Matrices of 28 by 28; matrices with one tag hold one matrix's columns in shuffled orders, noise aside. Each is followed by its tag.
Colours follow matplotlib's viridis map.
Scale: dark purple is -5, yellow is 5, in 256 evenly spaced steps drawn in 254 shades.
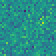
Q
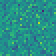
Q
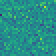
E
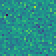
E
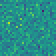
Q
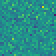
E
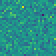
E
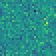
Q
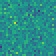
Q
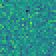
Q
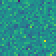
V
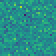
E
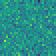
V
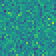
Q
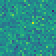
Q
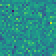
Q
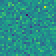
E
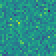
Q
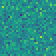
E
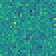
Q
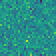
V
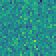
V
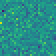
Q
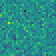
Q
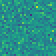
E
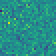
Q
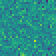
V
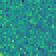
V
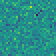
E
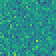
V
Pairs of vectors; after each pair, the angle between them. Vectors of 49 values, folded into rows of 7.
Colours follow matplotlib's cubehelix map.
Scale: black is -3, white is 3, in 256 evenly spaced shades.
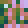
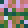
orthogonal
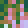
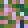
orthogonal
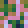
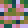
orthogonal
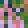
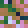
partly aligned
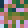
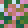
partly opposed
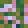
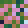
partly aligned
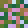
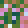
partly aligned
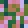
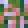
nearly opposite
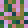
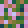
orthogonal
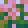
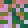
orthogonal
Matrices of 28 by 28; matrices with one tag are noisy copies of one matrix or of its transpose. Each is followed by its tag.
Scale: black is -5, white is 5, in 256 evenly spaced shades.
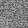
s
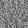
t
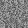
t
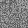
s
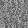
t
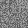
s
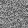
t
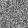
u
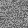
u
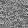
t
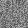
u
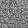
s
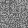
s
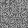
s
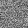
u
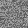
u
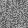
u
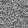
t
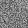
s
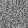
u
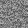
t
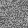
u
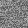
u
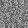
t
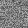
u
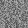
t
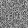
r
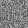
r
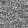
t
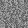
t
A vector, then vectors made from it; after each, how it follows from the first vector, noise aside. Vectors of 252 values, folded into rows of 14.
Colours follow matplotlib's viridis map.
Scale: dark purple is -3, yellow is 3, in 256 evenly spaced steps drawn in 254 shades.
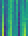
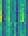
wrapped around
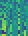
sign-scrambled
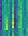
wrapped around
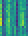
wrapped around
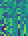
sign-scrambled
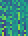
sign-scrambled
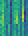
wrapped around
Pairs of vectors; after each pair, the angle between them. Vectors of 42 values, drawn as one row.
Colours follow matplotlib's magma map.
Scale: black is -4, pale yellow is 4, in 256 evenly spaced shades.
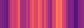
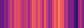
nearly parallel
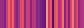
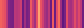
partly opposed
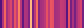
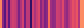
partly opposed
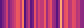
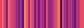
nearly opposite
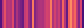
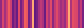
partly aligned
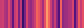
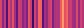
orthogonal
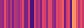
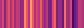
nearly opposite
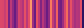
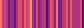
nearly parallel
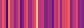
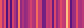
partly aligned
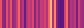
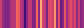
partly aligned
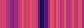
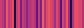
orthogonal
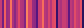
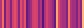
nearly opposite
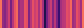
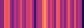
partly opposed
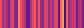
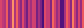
orthogonal
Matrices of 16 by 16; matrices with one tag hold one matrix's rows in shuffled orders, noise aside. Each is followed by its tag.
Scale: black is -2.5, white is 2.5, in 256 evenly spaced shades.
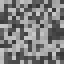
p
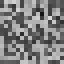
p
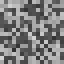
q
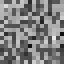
q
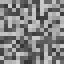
q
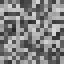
q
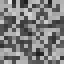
q
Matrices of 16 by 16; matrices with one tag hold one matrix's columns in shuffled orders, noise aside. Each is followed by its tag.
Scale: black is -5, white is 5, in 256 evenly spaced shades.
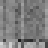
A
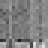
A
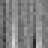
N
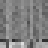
A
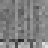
A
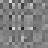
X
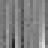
N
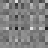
X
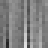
N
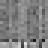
A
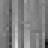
N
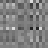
X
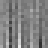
N
